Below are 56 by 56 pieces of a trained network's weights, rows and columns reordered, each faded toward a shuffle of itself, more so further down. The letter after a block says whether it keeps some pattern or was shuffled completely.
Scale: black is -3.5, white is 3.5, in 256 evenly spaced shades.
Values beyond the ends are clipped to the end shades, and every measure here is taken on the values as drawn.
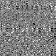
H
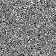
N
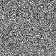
H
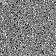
N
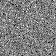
N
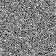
N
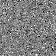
N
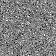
N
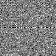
H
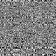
H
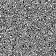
N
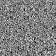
H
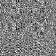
H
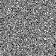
H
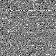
H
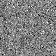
N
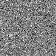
N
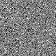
H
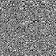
H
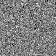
N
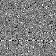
H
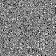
H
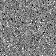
N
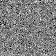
N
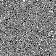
N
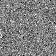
N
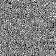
H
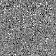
H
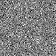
H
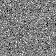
N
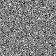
N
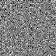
H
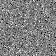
N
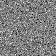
N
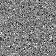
N
